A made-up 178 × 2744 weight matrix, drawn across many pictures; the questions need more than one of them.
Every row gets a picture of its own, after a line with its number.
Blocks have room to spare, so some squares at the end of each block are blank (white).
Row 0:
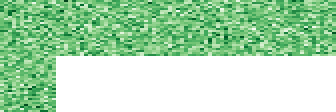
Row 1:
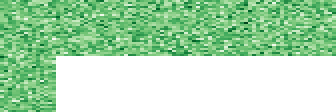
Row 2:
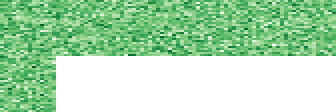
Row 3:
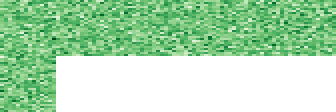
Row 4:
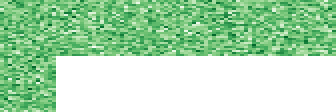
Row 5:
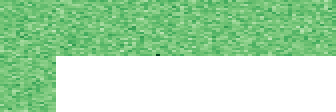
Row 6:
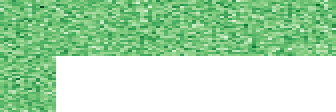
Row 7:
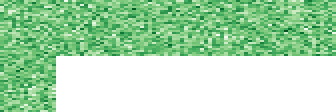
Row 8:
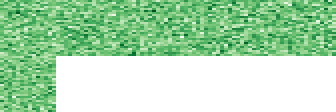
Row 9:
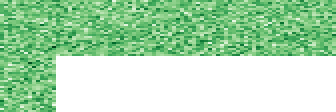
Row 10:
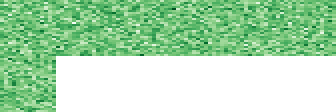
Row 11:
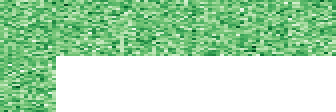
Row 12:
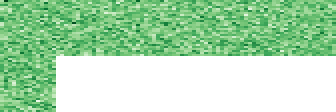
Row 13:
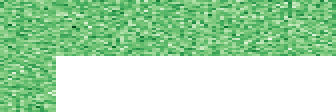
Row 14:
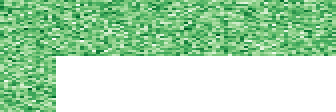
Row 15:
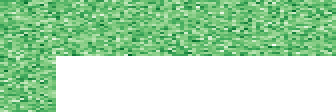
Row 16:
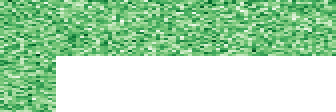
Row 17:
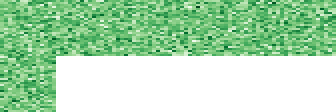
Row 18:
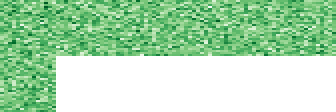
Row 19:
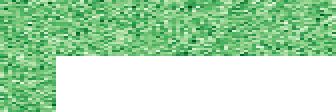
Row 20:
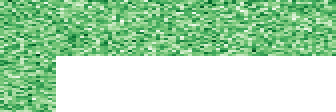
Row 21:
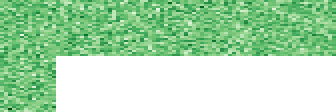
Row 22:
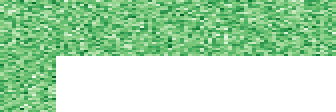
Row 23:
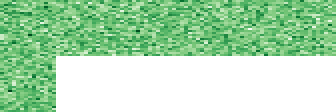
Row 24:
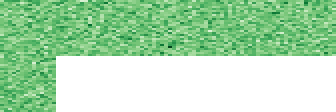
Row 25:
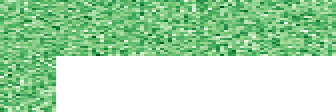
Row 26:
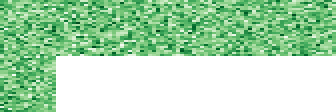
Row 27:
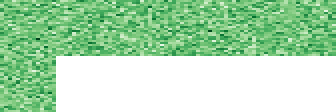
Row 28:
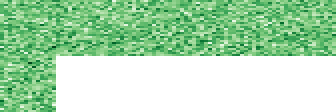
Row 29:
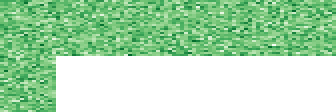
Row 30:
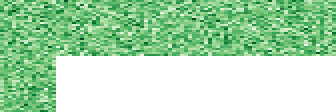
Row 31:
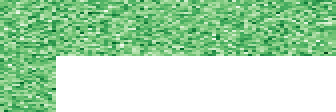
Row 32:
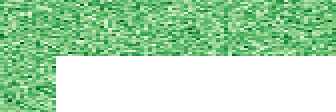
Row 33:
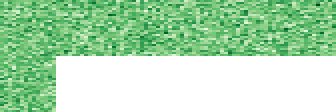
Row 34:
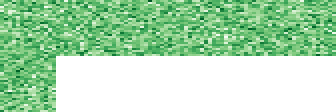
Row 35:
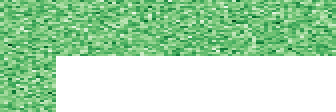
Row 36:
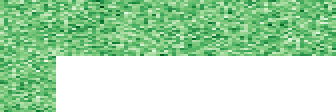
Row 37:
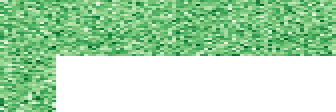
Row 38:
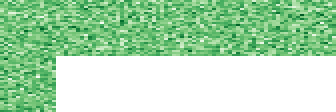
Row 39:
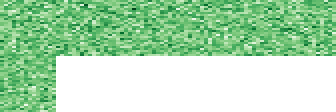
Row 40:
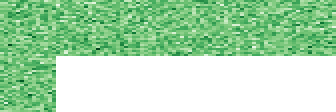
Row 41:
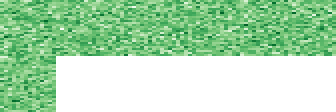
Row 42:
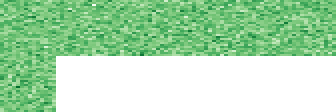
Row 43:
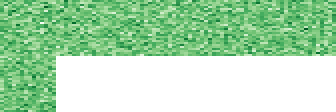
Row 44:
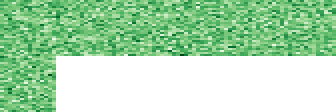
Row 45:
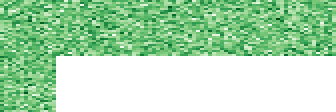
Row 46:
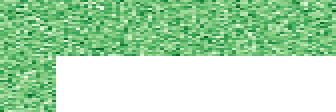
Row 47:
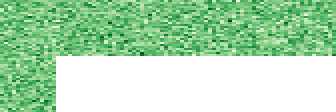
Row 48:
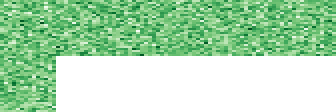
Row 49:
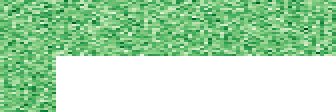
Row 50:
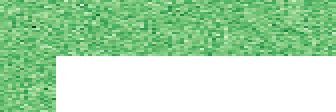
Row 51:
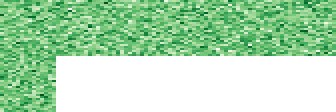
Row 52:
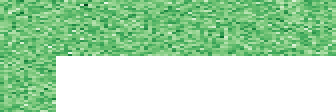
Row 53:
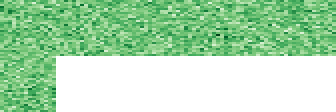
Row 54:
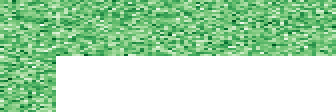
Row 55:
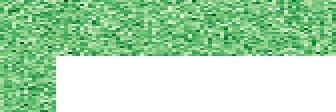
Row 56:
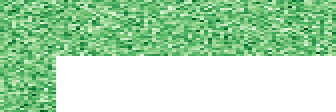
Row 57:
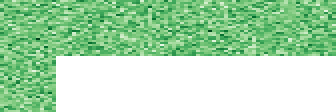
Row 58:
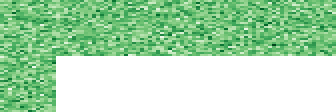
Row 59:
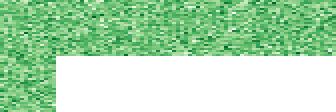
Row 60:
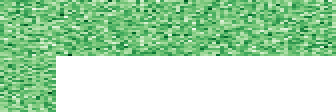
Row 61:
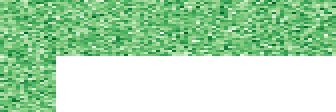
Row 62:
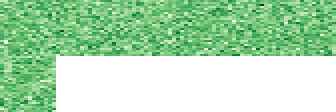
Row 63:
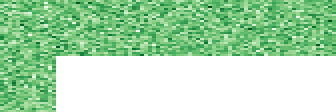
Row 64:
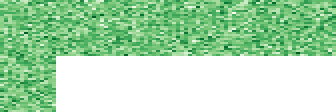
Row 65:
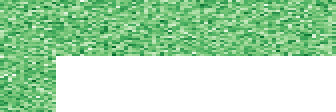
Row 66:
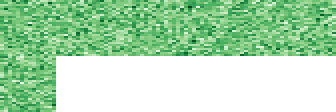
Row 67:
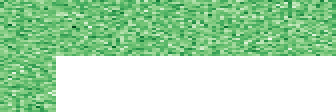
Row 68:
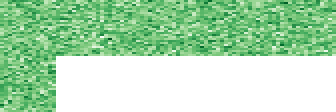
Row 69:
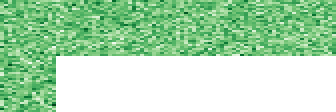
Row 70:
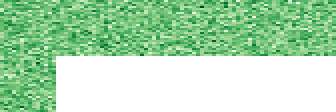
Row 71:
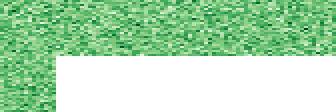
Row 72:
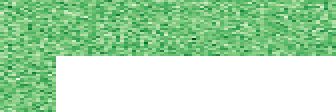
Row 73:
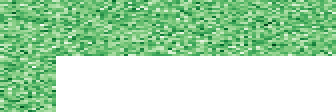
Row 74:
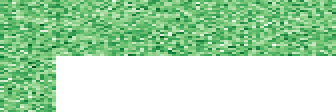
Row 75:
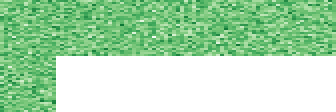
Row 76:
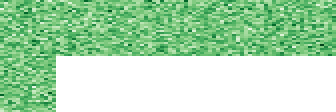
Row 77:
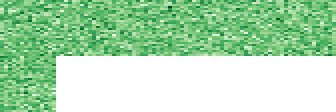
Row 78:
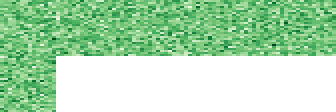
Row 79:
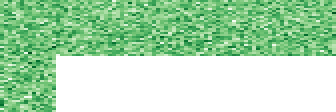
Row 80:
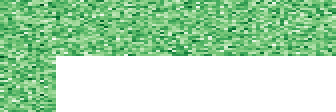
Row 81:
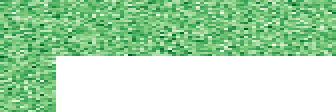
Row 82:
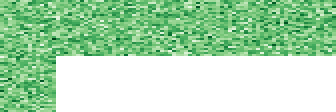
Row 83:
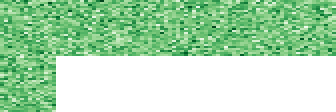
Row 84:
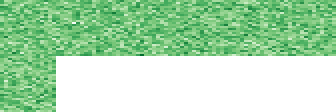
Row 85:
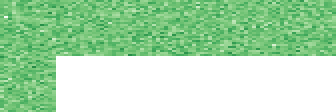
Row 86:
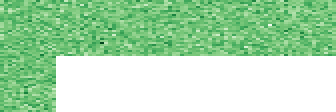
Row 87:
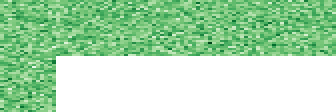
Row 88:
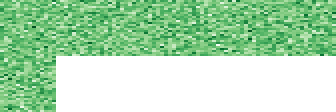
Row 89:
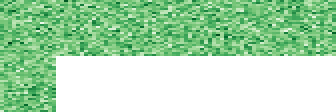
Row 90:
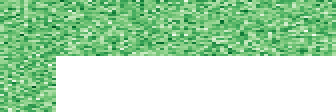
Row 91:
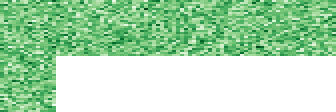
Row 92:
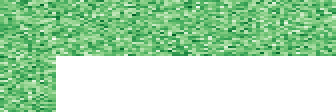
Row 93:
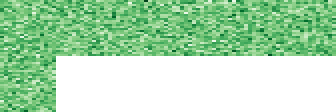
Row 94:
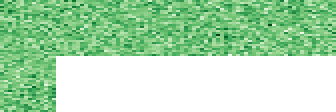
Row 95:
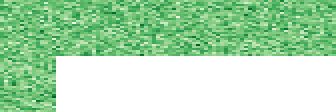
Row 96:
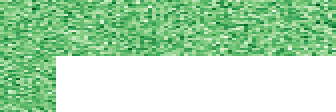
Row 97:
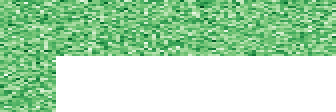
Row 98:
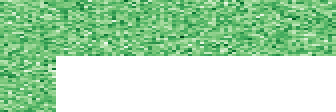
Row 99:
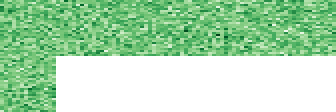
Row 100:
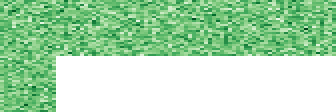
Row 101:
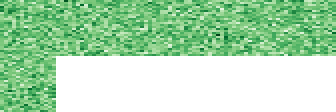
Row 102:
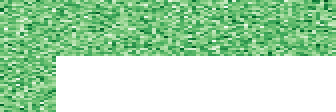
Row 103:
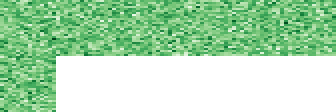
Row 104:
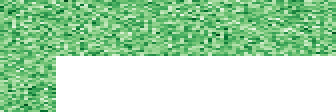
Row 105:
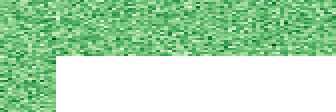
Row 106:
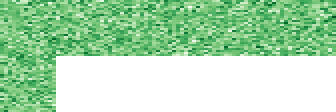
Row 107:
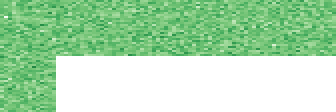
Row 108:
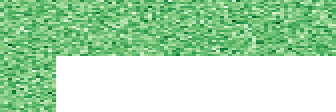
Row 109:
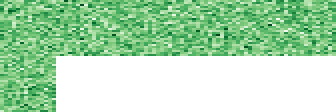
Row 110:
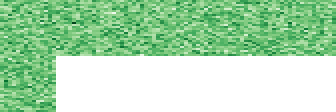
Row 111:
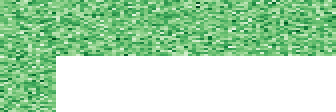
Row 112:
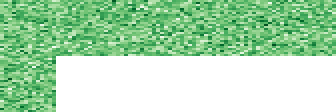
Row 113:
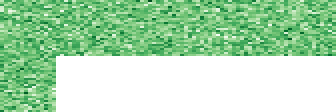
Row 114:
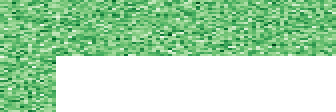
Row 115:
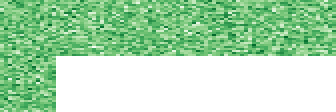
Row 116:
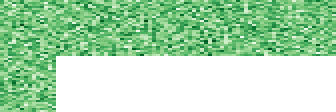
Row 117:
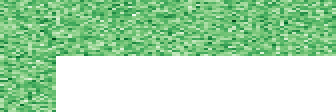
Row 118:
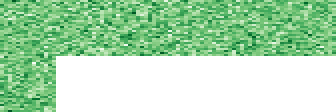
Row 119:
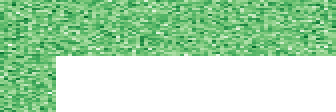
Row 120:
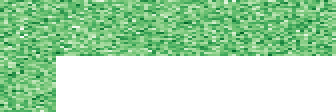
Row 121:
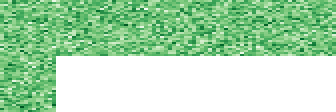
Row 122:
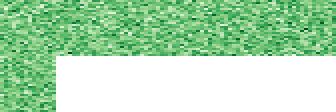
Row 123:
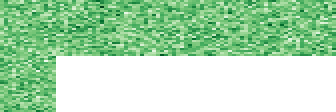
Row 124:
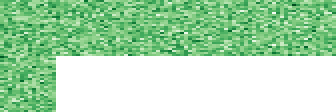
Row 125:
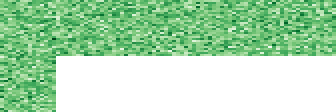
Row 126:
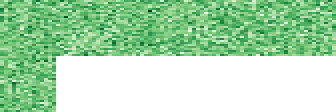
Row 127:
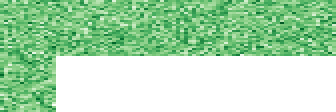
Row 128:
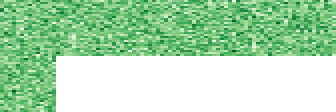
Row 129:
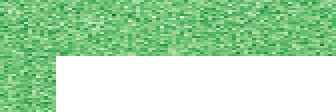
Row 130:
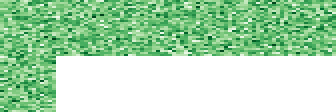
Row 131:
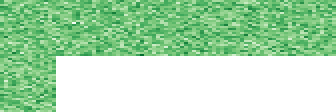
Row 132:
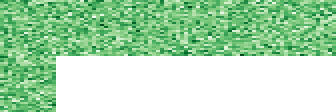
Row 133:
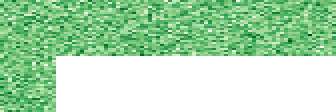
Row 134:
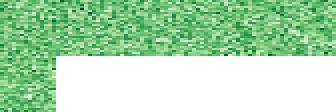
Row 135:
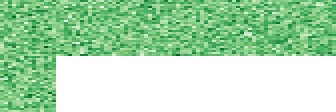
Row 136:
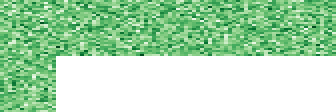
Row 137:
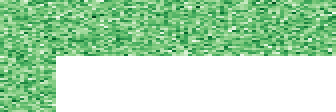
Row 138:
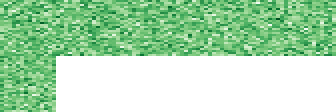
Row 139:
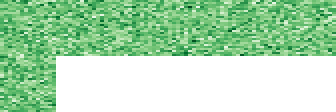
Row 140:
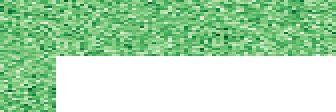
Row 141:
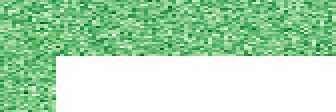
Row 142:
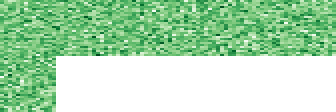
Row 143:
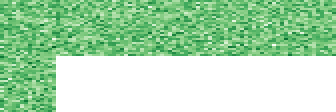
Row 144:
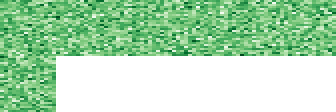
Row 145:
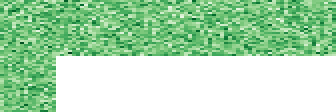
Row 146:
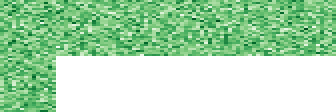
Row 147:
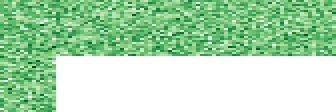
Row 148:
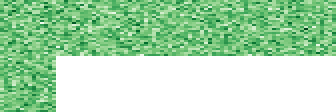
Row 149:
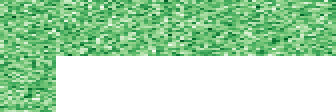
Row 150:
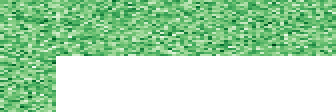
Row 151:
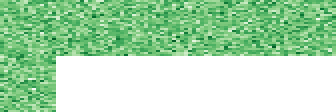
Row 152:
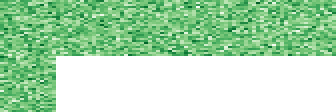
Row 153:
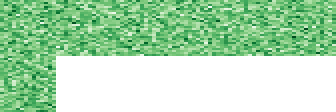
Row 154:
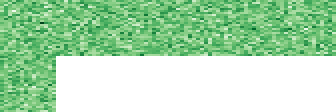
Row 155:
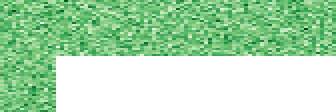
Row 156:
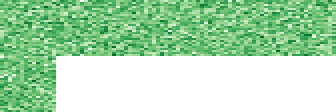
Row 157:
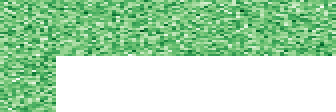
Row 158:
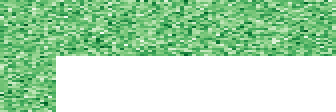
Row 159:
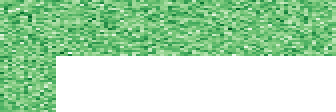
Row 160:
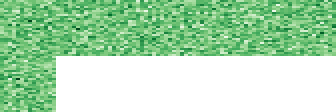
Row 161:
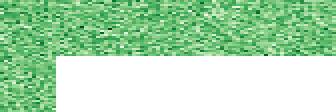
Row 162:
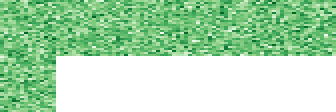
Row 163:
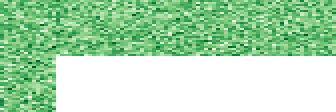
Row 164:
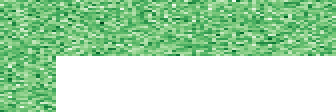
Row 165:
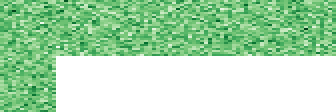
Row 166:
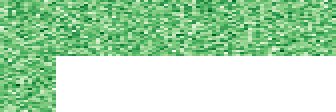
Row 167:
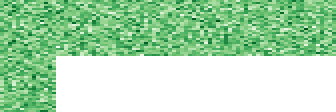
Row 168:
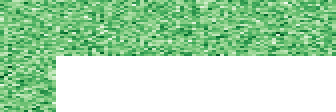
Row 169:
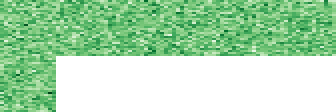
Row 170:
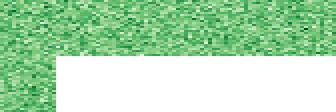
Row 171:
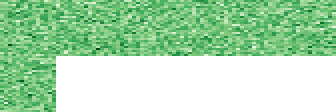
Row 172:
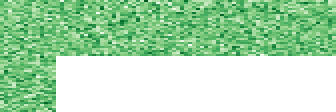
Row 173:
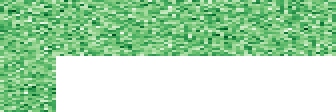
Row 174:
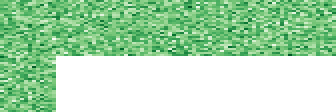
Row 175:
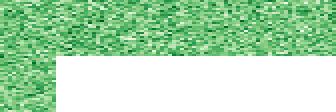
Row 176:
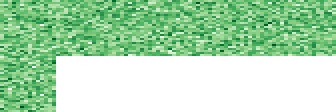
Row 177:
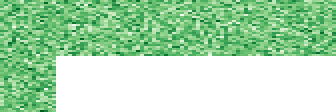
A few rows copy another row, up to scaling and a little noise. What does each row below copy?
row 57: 27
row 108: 35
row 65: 156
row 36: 123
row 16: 20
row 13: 67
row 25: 142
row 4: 115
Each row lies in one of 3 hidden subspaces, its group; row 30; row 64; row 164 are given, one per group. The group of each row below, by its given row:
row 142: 164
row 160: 164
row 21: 164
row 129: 164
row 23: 30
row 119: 164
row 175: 164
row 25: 164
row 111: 64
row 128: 164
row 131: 30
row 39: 30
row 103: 64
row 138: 30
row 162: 64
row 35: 164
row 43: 30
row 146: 30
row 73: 64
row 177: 30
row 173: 30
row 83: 64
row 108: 164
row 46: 164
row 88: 164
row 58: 64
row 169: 164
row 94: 30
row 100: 30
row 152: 64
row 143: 64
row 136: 30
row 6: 164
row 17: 64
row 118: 164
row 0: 30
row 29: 64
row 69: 64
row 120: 164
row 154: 30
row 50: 30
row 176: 64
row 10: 30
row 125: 64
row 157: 164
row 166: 164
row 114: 64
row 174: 64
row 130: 64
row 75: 164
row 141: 30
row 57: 164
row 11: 164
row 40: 164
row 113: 30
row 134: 164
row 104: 30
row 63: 30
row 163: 64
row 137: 64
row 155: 30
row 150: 64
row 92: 64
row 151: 64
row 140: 30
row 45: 30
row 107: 64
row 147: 64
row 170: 30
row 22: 30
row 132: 64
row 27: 164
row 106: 64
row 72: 164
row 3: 64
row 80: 64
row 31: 164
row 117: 64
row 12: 30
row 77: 30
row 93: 164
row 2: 64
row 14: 30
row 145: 30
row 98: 164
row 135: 164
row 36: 164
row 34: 30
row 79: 64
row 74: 64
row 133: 164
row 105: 64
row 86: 30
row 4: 164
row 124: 64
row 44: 64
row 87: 64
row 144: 64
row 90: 164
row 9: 64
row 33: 164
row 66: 64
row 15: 64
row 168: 164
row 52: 30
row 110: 30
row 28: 64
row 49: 30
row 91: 64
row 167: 30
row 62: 64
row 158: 164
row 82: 64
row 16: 164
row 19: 64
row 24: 164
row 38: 164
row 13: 164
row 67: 164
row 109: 30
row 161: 30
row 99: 30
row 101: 30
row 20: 164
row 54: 64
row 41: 64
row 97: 164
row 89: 30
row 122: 30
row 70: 164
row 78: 64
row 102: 164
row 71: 30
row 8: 164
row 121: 64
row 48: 30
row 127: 64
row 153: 30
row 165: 30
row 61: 64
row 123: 164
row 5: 164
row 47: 164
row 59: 64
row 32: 30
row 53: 30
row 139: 64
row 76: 164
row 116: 30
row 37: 64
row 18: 30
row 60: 164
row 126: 164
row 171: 164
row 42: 164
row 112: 64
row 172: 164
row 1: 64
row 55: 30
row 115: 164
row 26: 164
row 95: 30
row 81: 64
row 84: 30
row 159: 30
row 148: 30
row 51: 164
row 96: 164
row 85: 64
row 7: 30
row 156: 164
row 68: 164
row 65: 164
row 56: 30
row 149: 164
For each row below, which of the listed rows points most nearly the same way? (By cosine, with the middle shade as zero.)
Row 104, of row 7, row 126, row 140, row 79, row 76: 140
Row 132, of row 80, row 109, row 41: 80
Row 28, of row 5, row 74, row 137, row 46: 74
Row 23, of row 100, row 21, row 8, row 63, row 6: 100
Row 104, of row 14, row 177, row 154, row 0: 0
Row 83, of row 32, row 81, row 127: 81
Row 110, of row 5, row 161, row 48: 5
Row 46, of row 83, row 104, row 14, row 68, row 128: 128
